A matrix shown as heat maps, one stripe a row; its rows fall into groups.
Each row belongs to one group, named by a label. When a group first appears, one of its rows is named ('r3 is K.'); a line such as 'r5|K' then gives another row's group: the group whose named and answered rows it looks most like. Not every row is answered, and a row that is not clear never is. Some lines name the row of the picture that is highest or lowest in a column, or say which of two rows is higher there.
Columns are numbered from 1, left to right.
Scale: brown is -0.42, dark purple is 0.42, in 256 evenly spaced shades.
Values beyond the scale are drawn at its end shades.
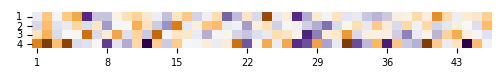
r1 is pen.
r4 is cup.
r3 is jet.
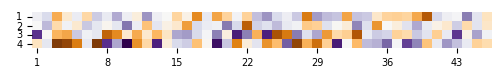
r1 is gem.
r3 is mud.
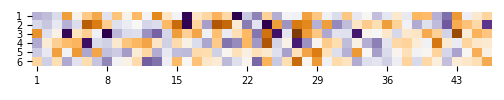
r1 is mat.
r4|pen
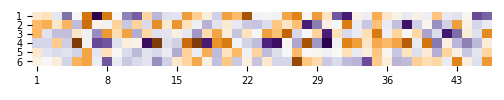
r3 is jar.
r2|jet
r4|gem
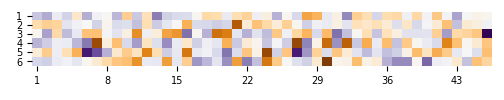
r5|pen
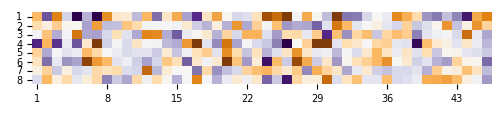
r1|jar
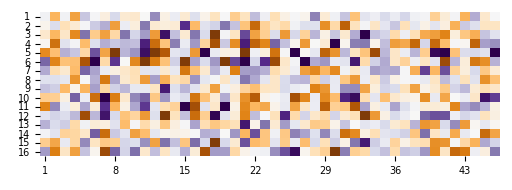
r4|gem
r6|pen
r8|mat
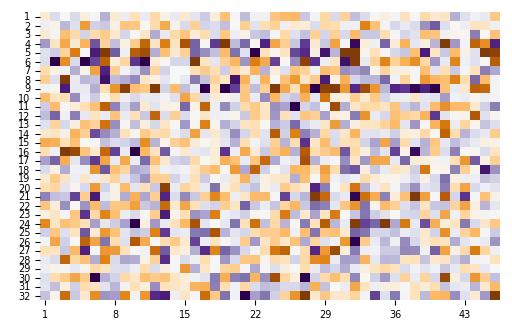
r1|jar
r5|mat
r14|pen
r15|cup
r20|jet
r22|jet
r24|cup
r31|gem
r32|mud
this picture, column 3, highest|9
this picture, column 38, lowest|21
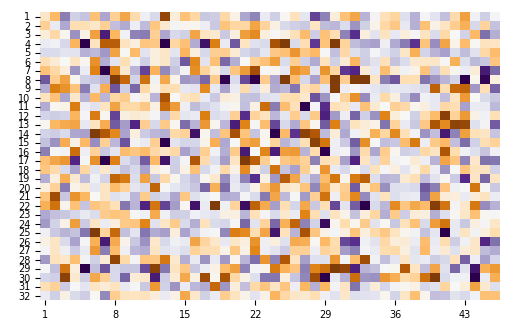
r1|jet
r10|jet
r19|mud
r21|cup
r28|mud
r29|jar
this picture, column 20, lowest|14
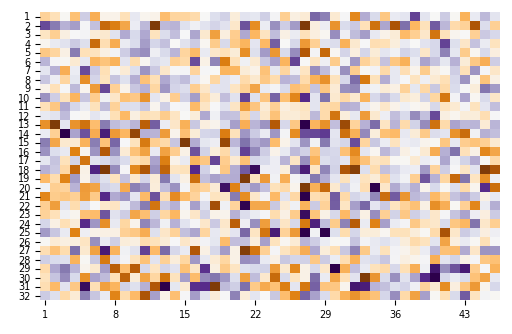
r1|jet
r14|jet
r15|pen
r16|mat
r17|gem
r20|mud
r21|cup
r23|cup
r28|mat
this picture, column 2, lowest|13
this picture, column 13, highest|31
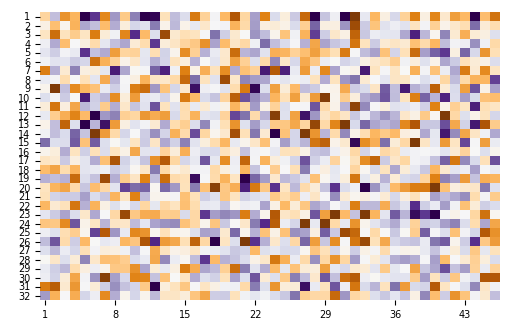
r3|jet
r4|gem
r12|pen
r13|jar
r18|cup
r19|mat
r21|jar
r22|jet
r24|mud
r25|mat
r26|gem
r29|jar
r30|mat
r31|cup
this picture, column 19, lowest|8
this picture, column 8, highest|7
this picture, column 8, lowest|17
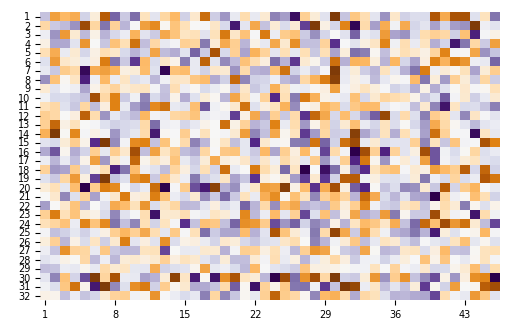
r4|jar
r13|cup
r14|cup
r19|mat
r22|mud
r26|jet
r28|pen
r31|mat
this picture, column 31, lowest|31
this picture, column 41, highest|11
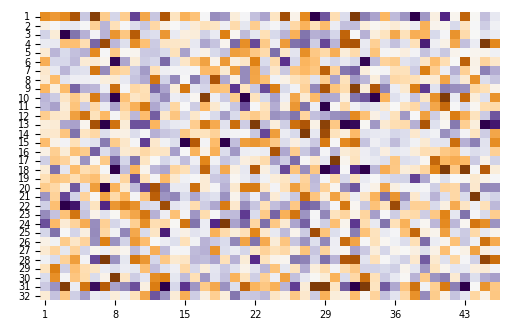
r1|jet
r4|mat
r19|jet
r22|jet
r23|mud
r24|pen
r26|mat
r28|mat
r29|cup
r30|mud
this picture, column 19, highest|15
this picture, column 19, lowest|24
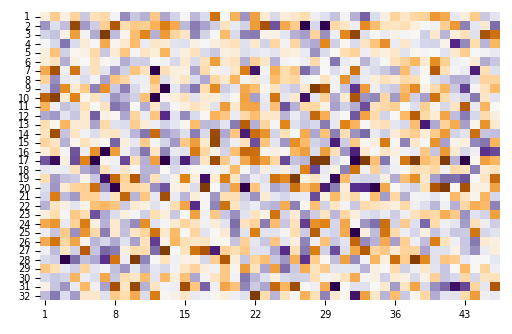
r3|mat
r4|jar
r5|jet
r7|cup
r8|jar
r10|cup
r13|mat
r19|jar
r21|jet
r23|pen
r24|cup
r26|cup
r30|mat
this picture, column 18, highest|27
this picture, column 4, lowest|2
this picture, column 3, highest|28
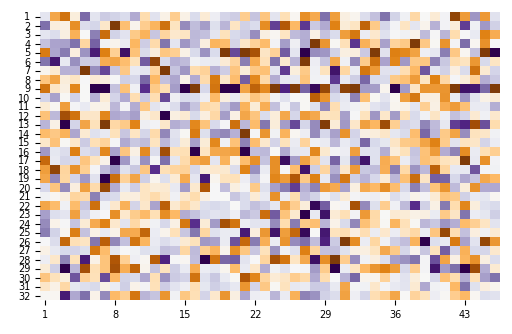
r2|mud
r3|mat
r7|gem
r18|cup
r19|jar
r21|pen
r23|mud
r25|mud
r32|jet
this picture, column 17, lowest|20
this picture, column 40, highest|29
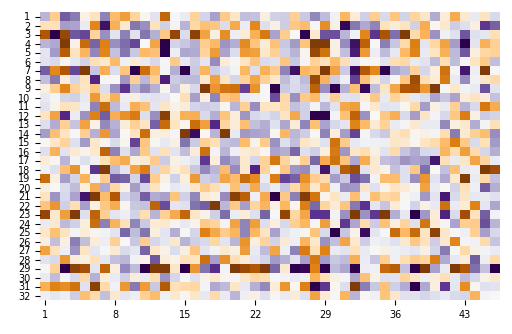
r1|jet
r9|gem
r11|mat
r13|gem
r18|mat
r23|jet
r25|gem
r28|gem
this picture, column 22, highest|18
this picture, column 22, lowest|29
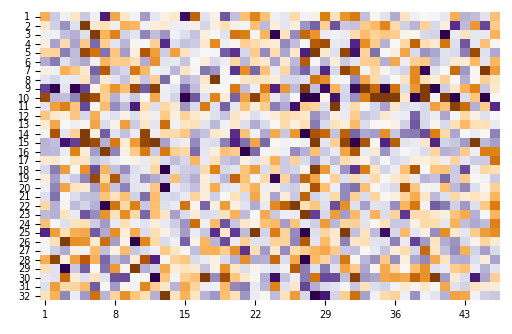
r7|mat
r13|jet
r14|cup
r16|mat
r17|pen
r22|jar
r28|cup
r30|gem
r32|jet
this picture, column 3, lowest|26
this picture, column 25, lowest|22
